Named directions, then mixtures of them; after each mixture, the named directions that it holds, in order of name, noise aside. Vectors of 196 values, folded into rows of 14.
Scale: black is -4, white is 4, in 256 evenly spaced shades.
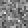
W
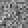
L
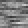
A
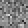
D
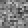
A, L, W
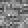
A, D, L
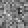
D, L, W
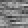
A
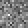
D, L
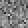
D, W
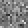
D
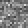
A, D, L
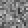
D, W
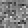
A, D, L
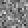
W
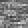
A, L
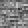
A, W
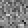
D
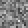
D, W
